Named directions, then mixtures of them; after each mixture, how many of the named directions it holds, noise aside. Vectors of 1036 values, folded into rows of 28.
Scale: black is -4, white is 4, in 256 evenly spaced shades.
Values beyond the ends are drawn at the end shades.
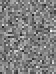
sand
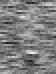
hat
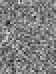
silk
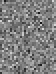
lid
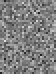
three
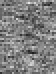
three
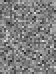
three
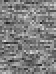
three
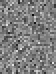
two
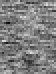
two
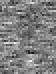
two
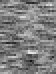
one
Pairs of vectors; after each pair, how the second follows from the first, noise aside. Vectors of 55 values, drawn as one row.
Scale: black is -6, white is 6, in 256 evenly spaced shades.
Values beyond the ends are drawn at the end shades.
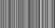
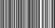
scaled up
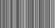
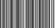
scaled up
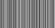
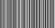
scaled up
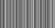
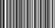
scaled up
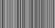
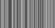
shuffled
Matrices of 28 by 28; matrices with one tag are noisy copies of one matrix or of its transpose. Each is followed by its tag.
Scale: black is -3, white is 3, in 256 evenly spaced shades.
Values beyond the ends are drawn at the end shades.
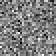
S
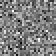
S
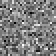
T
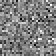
S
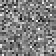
S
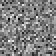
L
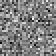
S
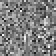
T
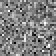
T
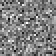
L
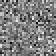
S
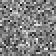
T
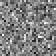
T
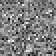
L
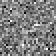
T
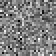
S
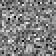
L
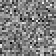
S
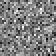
L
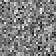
L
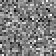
S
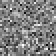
T
